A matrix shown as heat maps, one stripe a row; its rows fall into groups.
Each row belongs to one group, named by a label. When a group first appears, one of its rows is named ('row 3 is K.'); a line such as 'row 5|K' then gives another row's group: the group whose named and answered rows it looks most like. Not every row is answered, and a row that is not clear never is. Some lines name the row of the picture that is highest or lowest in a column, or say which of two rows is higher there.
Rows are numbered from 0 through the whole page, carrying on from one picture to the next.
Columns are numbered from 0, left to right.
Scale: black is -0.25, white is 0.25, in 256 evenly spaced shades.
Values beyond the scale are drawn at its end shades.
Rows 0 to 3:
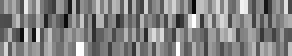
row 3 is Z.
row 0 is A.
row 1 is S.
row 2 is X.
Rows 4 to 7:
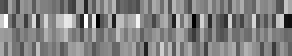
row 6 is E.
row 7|X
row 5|E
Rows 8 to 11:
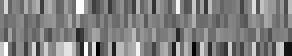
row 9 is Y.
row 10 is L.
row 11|E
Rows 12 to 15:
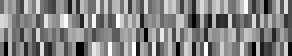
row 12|A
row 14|X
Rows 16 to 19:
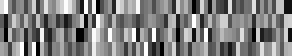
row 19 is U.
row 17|S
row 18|L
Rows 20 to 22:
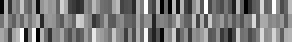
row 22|U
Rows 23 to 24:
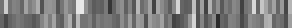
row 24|Y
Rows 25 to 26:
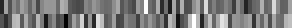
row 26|S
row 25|U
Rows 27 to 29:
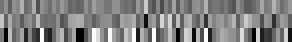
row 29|L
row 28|X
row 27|U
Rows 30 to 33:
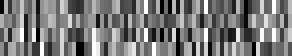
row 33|L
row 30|U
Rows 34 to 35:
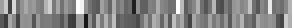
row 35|S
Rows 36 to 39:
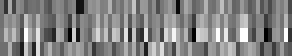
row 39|X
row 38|A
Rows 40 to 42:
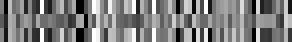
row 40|L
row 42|L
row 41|S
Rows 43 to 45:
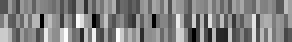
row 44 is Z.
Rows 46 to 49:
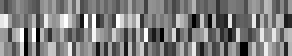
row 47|E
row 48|U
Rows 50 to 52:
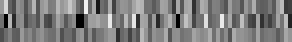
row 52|S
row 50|E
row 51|L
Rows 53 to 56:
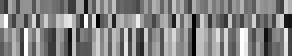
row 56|A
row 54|E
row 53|S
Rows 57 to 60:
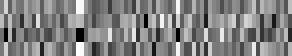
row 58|X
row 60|Z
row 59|L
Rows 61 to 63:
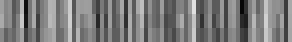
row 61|Y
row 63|Y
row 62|Y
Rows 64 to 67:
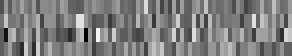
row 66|S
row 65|Z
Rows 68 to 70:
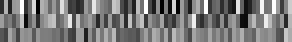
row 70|S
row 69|Y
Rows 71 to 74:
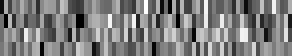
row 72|L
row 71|U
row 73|A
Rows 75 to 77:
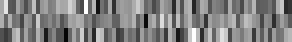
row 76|X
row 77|S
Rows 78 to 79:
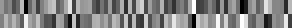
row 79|A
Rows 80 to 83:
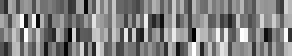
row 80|S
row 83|S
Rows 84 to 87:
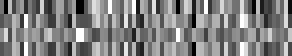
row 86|Z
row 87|A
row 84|L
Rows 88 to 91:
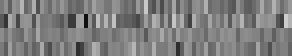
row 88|U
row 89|S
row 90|X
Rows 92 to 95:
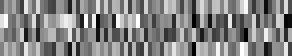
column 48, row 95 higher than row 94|No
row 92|A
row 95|A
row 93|E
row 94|Y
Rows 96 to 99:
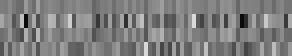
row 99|U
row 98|X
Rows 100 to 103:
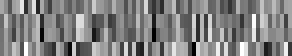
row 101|Z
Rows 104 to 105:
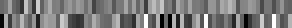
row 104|X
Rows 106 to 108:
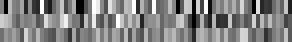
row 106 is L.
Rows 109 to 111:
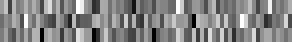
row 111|Z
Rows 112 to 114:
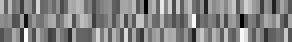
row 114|A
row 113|Y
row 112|X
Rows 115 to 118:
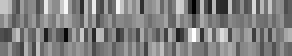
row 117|S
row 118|X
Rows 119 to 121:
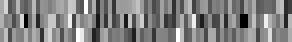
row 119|E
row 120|Y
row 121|Z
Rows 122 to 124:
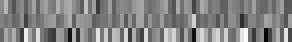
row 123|Y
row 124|A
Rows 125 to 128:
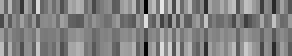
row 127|X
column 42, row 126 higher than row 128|No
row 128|X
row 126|U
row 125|X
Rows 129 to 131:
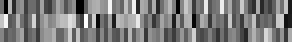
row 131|Y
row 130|E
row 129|L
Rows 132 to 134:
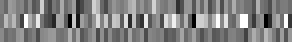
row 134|Y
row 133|A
